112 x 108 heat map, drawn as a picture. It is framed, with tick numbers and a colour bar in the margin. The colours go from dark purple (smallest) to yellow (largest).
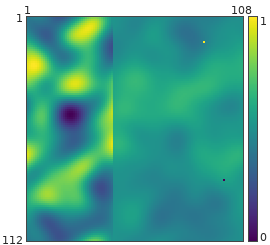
The top left is the ninth with the highest average. Two lone cells stand out: one far higher and one far lower than their neighbours. The right part is calmer, past a seam about 40% of the way across.
